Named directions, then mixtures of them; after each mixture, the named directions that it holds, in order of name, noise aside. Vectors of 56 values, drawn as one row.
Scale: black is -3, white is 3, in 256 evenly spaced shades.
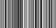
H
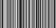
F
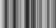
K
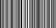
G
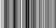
G, K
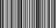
F, G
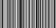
F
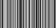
F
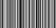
F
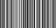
G, H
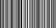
G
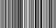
H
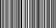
G
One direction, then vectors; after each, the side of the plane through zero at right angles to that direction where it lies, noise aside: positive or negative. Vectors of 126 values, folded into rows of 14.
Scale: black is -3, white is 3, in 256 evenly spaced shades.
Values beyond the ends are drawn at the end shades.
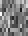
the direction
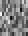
positive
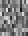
positive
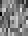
negative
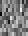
negative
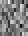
negative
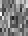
positive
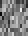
negative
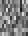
positive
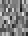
positive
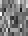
positive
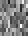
positive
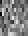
negative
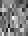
negative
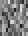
negative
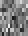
positive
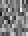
negative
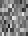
negative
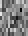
positive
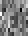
positive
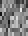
negative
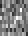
negative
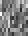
positive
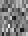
positive
